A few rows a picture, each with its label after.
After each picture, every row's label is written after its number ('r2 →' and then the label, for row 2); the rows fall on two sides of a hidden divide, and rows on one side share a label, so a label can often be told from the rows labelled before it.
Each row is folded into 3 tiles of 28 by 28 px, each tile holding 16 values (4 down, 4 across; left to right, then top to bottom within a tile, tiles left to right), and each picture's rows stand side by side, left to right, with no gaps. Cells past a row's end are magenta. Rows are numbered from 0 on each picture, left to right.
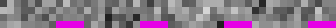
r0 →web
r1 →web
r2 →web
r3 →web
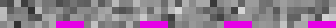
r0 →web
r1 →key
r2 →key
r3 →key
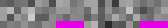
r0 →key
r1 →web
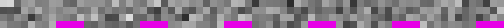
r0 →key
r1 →web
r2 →key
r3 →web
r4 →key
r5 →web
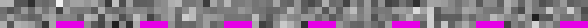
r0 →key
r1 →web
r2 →key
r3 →web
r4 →web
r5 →web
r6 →key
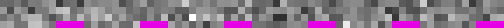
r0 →web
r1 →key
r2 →key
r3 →web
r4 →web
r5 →web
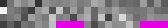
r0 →web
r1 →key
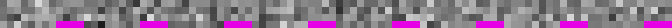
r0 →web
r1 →key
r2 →key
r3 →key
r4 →web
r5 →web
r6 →key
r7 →web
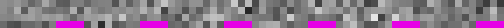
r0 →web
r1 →key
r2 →key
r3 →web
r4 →web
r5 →web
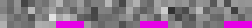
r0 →key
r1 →web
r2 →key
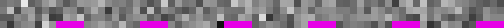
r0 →key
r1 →web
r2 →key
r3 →web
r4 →web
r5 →web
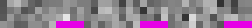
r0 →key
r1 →key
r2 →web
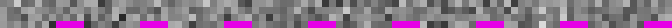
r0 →key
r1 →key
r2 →web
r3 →web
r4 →key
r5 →web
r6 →web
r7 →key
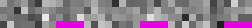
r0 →key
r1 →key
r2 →web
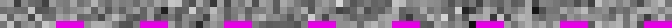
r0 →key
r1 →web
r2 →key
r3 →web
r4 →key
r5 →web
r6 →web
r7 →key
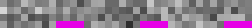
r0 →web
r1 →web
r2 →key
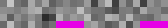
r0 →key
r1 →web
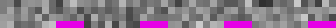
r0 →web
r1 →web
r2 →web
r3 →web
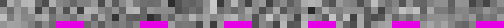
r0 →key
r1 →web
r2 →web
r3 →key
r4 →web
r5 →web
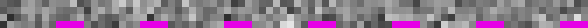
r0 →key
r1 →web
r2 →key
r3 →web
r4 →web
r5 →key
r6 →key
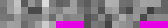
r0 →web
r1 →key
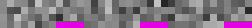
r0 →key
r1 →web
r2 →key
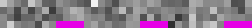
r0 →key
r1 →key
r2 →key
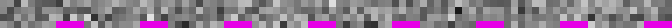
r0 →key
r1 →key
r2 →key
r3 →key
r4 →web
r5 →web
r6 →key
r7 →web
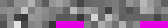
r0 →web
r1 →web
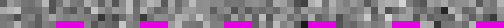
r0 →web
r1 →web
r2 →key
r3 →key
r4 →key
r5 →web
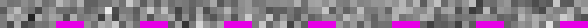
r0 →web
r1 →web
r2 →key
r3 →key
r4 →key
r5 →web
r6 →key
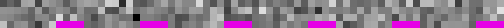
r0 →web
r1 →web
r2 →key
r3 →key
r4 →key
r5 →key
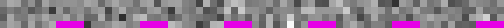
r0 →key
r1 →key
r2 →key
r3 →key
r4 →web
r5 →key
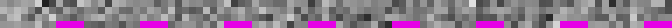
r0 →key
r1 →key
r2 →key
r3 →web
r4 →web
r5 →web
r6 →key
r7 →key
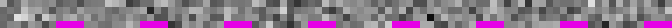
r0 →key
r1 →key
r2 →key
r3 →key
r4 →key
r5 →key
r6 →key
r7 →key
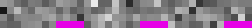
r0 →key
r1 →key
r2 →web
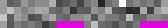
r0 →web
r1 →key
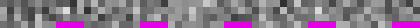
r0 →web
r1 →web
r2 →web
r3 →web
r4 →key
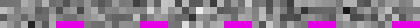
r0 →web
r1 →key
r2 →key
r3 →web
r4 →key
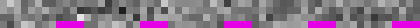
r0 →key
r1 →key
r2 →web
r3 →web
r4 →web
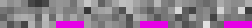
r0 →key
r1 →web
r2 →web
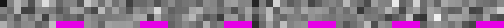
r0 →web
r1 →key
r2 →key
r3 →web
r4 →key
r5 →web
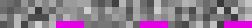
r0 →key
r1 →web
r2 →key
